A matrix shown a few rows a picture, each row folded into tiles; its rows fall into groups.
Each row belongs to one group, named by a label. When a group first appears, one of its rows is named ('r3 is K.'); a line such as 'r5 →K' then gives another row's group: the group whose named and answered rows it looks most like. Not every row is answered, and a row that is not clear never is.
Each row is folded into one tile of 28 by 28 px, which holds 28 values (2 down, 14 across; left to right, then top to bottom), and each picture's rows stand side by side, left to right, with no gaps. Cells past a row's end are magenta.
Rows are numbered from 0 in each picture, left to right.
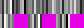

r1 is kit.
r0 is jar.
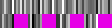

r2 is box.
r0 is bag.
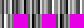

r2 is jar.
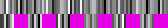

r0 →box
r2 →bag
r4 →kit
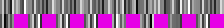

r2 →kit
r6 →bag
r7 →kit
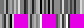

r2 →kit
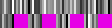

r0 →bag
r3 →jar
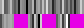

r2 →kit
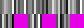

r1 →kit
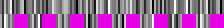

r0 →jar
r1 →kit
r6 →box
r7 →jar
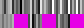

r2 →bag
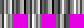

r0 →jar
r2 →box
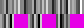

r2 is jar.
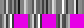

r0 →kit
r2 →box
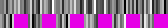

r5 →jar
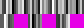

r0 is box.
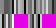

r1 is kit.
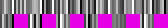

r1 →bag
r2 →jar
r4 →bag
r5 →jar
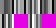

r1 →jar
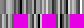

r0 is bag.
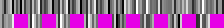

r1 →jar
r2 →jar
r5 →box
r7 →box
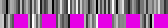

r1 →jar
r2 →bag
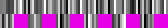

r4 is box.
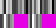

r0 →box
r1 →jar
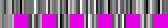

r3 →jar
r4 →kit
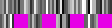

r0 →kit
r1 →box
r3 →box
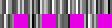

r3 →jar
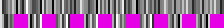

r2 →kit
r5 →kit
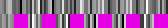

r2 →kit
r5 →box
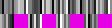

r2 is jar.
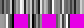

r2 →kit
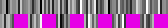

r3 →jar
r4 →kit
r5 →box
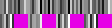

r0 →kit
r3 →kit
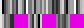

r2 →box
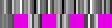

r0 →bag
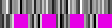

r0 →box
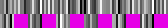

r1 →bag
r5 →bag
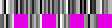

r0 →box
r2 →jar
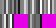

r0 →kit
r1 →bag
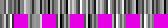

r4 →jar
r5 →jar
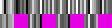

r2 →bag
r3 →box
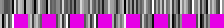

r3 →kit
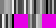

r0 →bag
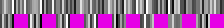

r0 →bag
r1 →bag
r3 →kit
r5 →box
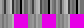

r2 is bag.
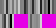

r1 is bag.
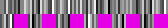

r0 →kit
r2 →bag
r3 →jar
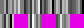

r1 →jar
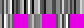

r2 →kit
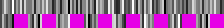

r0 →bag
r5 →jar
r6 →kit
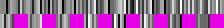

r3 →jar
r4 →bag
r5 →jar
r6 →bag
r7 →bag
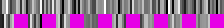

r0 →box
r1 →bag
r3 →bag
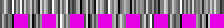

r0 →bag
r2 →jar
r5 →kit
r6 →bag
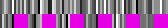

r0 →bag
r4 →jar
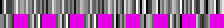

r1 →kit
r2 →kit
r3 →kit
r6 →bag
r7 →box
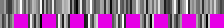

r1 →bag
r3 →box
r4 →kit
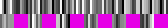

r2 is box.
